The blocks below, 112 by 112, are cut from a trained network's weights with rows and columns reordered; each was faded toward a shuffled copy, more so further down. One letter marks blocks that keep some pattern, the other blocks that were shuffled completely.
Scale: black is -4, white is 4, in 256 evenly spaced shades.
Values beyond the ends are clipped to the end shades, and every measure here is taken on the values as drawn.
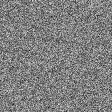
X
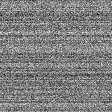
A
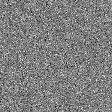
X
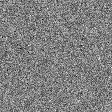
X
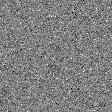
X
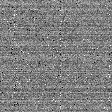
A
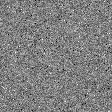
X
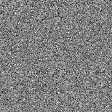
A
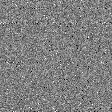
A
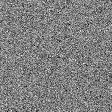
A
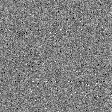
A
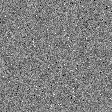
X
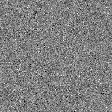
A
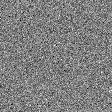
X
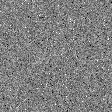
X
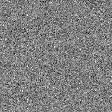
A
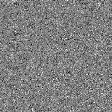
A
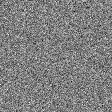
X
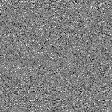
A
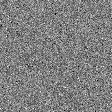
A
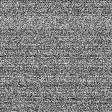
A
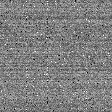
A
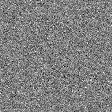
A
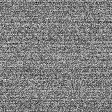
A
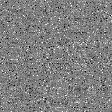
A
